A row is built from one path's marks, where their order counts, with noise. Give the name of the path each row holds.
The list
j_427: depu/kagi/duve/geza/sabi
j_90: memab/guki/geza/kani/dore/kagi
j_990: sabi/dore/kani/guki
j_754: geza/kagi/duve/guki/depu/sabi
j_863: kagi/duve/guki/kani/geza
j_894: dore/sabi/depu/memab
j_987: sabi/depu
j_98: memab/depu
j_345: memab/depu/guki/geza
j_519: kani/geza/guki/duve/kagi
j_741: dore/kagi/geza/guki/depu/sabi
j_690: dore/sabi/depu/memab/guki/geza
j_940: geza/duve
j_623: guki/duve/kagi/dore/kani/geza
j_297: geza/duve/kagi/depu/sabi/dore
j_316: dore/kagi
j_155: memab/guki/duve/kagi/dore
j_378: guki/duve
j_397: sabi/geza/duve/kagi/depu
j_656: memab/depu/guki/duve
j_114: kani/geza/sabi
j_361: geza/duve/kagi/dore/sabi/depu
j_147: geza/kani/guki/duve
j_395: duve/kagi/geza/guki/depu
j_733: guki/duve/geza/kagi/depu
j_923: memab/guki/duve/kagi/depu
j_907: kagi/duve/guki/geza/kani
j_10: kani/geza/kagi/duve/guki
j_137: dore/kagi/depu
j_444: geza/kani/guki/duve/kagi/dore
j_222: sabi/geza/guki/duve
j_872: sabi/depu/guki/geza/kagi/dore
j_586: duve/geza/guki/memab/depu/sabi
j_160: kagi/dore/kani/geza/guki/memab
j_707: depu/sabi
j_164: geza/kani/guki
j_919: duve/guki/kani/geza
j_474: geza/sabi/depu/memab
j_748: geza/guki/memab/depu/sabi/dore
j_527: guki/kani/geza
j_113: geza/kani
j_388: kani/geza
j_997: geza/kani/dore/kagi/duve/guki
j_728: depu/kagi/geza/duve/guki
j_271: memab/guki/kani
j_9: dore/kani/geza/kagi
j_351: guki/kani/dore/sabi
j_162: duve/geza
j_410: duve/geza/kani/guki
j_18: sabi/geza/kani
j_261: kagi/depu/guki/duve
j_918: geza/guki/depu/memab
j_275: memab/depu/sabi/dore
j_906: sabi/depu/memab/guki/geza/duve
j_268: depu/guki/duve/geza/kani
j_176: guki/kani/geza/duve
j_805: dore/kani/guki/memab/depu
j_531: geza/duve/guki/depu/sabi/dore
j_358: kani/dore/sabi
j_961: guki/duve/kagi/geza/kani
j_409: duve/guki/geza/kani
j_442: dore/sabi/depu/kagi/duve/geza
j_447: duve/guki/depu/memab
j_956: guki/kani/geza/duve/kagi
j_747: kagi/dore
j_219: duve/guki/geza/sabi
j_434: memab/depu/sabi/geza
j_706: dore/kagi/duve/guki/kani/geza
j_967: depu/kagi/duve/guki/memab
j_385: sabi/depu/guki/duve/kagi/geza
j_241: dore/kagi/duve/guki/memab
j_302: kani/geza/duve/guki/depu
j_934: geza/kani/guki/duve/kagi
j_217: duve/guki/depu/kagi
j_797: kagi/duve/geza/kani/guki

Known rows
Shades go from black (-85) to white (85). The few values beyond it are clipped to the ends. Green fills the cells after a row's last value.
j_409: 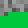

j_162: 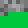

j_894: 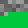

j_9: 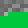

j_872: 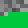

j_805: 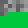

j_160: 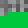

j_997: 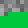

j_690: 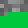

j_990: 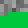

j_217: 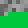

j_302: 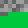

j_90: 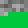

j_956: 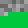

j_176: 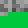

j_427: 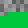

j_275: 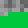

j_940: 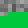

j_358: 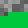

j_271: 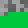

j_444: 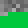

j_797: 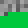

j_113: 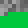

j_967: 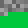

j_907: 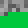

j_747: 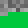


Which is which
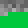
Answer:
j_297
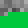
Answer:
j_222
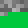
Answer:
j_527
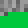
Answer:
j_410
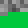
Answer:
j_18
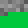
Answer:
j_388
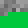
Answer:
j_656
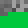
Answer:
j_447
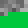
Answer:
j_987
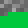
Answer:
j_706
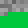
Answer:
j_98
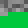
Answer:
j_474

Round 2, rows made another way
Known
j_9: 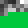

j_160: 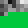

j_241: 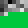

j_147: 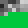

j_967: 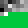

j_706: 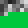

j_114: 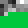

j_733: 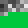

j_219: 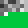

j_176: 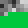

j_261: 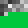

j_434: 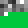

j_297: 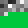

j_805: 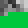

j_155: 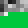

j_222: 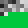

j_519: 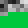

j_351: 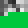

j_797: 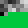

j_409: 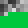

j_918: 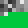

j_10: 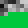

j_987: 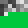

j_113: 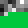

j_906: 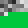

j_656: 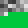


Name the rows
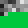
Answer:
j_164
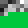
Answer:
j_316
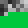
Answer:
j_863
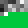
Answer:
j_427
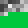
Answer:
j_217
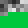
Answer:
j_956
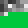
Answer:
j_923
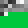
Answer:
j_894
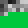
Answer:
j_444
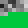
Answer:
j_302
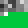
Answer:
j_345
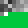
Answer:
j_447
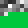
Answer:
j_442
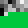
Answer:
j_747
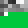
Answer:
j_275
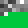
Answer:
j_474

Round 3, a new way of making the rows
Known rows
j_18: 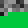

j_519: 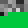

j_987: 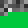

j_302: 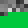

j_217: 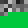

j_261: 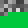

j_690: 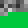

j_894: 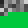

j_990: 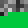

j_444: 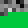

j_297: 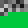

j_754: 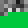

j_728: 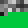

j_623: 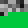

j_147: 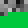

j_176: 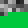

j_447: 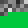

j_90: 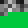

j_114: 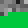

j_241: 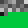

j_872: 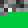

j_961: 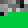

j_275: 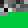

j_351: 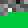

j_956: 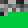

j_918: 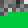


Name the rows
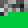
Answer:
j_442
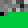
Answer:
j_907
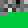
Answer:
j_586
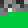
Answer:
j_271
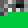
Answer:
j_385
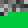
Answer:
j_361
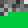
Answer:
j_474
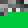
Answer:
j_733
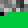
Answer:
j_10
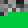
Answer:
j_934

